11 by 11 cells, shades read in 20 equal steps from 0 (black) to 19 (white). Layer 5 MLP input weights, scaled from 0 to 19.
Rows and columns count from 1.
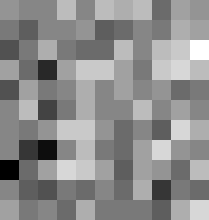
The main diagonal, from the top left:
11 7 13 12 13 10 8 12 11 9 16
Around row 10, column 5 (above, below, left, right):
15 13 9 10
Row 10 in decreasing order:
13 10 10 9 9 8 8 8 7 6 4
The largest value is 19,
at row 3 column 11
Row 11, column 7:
9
